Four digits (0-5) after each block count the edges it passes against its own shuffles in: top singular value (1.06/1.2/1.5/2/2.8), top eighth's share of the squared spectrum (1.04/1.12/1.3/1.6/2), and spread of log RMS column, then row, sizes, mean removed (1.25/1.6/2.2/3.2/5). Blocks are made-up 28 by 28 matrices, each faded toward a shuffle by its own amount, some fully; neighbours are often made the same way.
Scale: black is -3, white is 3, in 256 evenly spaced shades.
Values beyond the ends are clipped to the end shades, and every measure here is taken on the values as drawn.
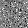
0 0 0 0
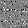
3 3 0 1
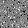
0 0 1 0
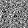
1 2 0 2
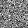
0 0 0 0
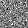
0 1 0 0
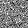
0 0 0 0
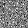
0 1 0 0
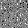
2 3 1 0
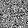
0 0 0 0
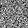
0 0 0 0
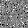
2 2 0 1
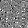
2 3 0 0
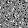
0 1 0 0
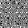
3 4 2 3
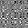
3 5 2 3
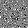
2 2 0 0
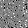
1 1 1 0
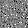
0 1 0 0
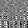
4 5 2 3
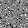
1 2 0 0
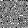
2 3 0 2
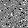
1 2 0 0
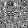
3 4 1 1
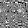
3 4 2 2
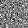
2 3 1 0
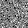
2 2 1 0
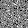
2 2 1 0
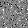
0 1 0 0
